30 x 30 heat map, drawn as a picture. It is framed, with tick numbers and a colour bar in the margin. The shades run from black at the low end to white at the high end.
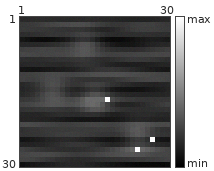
Lone odd cells: 3, each higher than its neighbours. Slope: none. Stripes: horizontal, repeating 6 times. Bumps: four.
